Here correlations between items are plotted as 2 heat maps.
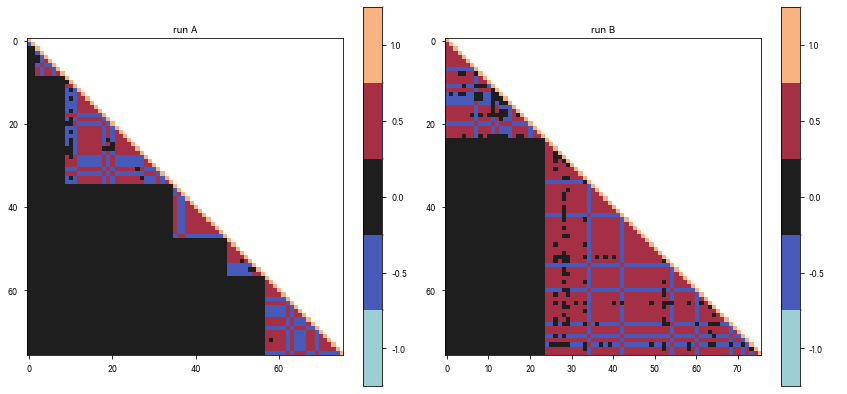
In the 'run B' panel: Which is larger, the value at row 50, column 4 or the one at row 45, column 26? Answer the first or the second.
the second
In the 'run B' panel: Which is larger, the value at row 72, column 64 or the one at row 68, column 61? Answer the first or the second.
the first
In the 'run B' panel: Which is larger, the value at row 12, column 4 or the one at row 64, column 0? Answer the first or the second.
the first
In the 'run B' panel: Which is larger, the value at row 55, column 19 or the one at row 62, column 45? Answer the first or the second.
the second
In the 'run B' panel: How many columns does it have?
76
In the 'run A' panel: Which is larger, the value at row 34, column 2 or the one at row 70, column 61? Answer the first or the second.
the second
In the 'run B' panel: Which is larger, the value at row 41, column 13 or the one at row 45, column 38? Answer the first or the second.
the second
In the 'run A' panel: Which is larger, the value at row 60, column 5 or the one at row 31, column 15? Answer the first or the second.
the second
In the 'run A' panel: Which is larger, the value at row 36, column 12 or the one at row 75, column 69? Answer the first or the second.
the second
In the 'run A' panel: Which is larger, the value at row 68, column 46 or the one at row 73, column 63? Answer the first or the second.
the second
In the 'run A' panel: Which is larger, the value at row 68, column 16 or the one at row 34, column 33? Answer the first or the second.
the second
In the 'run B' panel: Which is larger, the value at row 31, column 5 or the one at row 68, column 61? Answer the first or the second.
the first
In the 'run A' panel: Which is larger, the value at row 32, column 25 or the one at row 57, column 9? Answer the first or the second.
the second
